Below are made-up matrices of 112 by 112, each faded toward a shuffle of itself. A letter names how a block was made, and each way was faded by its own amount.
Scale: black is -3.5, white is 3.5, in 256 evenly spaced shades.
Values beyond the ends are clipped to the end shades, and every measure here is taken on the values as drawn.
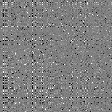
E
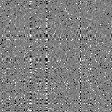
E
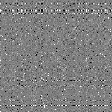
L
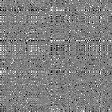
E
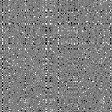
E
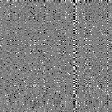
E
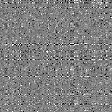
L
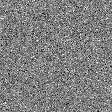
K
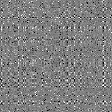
E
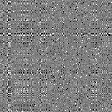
E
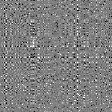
E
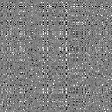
E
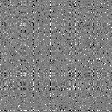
E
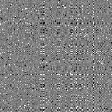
E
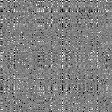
E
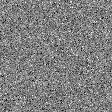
K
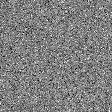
K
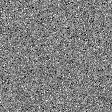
K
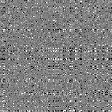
L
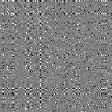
E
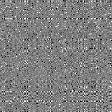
E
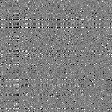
L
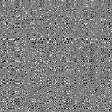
L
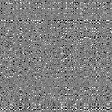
L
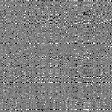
L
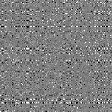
L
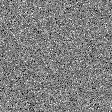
K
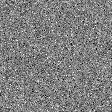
K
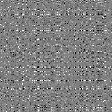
L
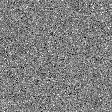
K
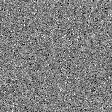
K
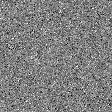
K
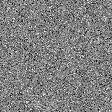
K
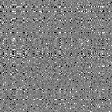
L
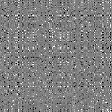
E
